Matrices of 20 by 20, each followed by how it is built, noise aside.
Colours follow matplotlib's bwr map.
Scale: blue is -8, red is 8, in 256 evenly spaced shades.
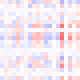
low rank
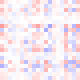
low rank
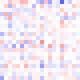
low rank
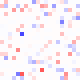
sparse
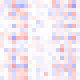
low rank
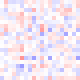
low rank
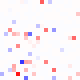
sparse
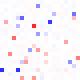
sparse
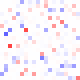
sparse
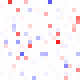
sparse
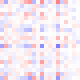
low rank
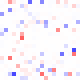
sparse
